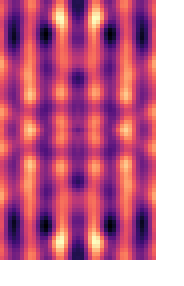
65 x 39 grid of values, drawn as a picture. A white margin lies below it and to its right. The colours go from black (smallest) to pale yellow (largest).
The values follow a bell shape. Stripes running up and down repeat 5 times from left to right. It mirrors both left to right and top to bottom. No overall slope runs across the table. No lone cell stands out from its neighbours. No seam splits the table.
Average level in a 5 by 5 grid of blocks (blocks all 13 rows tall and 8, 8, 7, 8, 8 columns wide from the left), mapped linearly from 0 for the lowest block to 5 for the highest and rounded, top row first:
0 2 1 2 0 / 5 3 2 3 5 / 5 2 1 2 5 / 5 3 2 3 5 / 0 2 1 2 0
